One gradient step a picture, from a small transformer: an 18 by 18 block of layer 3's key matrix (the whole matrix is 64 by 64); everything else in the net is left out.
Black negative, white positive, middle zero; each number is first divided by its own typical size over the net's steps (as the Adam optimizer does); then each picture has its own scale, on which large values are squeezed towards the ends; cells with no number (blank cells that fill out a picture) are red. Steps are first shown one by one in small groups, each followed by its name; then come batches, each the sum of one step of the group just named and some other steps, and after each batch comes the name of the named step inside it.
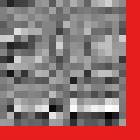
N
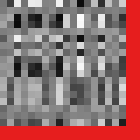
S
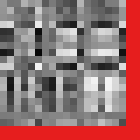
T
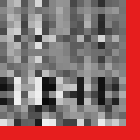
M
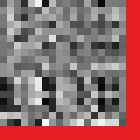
M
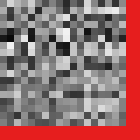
S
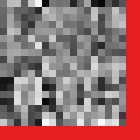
M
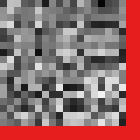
T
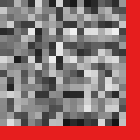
T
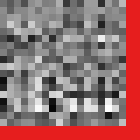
N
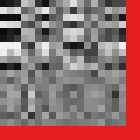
S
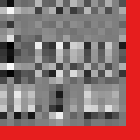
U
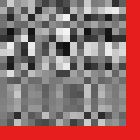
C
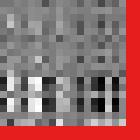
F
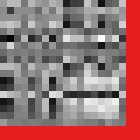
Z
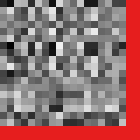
U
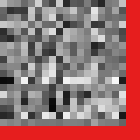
Z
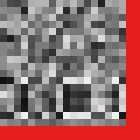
Z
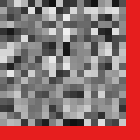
C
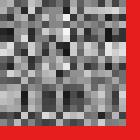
C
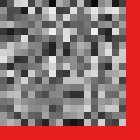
C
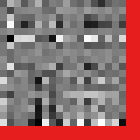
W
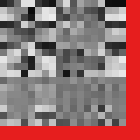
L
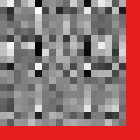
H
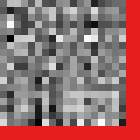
W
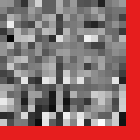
W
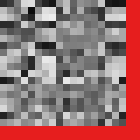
L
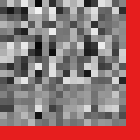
H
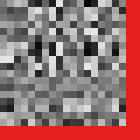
H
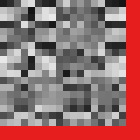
L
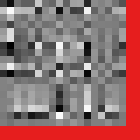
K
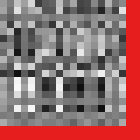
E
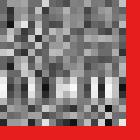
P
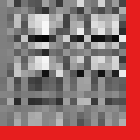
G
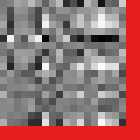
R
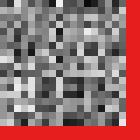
E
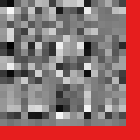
K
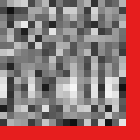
P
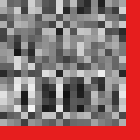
E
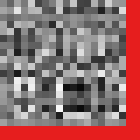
E
